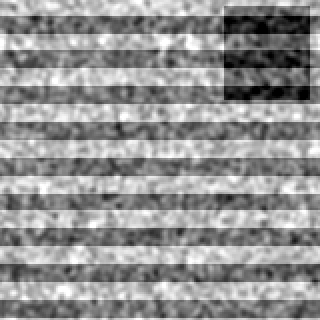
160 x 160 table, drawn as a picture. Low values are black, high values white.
On average the colour sits 60% of the way up the scale. In the top right lies a patch that is lower than the rest. The top right is the ninth with the lowest average. Horizontal stripes repeat 9 times down the table.
